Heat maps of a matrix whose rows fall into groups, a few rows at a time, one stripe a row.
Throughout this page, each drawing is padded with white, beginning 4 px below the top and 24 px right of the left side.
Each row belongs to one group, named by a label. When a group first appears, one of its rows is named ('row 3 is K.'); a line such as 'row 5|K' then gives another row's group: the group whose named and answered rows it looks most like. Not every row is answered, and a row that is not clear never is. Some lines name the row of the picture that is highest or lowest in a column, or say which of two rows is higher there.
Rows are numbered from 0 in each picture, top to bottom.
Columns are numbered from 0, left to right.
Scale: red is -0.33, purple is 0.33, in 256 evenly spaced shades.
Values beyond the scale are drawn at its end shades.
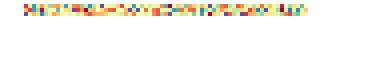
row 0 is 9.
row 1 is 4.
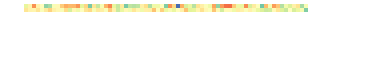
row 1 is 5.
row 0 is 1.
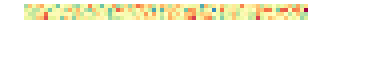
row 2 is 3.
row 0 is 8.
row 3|3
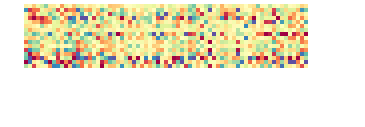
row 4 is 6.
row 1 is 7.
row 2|1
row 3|6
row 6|7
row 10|4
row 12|7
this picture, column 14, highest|3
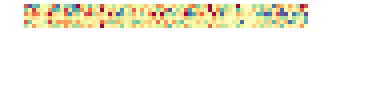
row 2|5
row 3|5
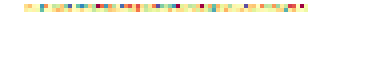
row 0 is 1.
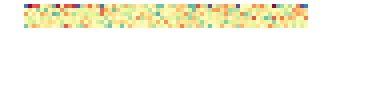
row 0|7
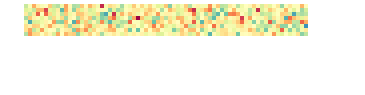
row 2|3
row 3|8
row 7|7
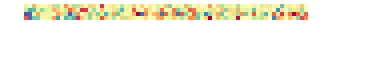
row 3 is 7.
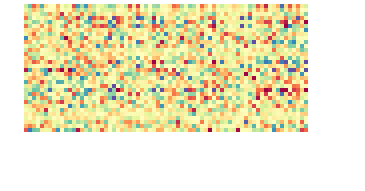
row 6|5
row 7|1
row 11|7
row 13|4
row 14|5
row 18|6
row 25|6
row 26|3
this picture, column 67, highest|16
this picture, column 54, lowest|8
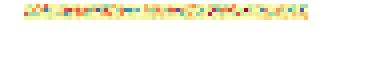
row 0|3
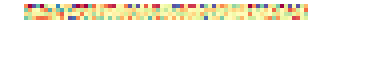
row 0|4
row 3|6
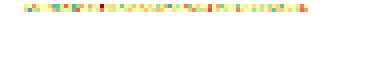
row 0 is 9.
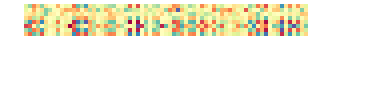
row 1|1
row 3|4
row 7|4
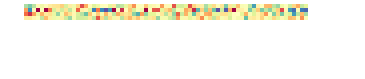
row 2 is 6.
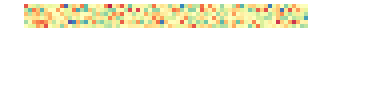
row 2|3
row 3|5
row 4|6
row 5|3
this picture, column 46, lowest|0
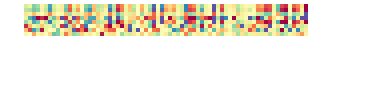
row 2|5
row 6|4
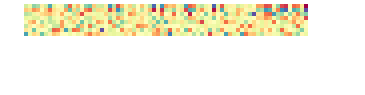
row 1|5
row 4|1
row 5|8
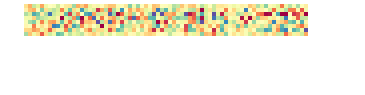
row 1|1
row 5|9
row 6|5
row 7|8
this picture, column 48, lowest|5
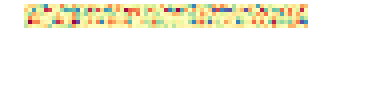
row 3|7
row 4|7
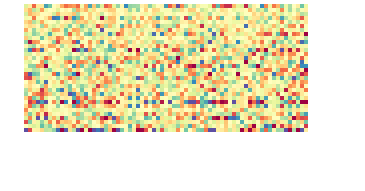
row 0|1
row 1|4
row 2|7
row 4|4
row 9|7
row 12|6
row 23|4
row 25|4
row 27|3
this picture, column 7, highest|3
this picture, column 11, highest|22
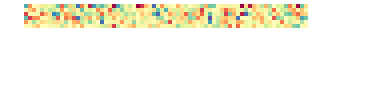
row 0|8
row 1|1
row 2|9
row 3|7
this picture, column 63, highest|3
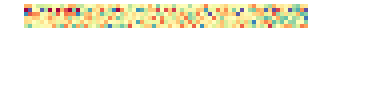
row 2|7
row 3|5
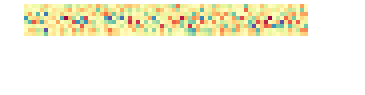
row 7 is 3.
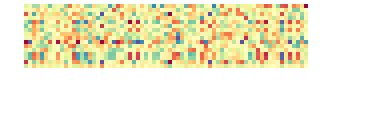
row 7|1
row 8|1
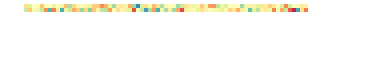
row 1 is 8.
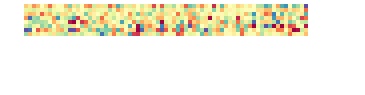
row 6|6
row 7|8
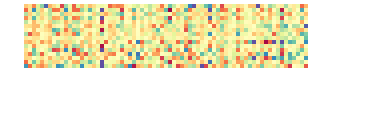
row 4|9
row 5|5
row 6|9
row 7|7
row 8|5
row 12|4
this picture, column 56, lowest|12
